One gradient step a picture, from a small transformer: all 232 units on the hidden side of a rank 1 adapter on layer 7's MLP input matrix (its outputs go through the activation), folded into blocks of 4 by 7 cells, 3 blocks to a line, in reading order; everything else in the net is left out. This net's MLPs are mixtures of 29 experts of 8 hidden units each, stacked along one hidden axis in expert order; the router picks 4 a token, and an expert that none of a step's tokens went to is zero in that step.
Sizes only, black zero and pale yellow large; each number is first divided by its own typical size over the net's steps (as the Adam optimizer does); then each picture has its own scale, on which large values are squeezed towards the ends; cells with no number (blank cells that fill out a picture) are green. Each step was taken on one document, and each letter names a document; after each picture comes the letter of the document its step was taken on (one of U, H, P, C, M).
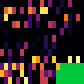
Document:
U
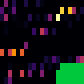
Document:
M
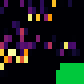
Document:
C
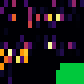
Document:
C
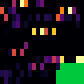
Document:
M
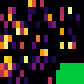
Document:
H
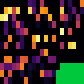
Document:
H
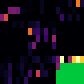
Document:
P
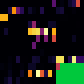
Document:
P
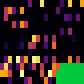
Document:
U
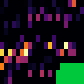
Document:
C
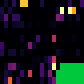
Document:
M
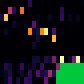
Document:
P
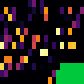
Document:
H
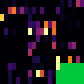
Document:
P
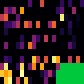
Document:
U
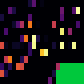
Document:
H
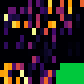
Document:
U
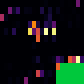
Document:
P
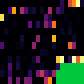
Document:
P
